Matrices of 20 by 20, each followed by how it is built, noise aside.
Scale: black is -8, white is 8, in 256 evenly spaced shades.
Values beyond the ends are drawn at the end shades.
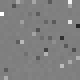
sparse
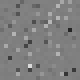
sparse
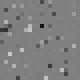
sparse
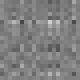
low rank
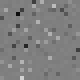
sparse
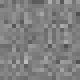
low rank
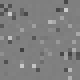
sparse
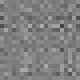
low rank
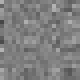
low rank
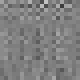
low rank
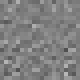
low rank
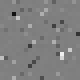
sparse
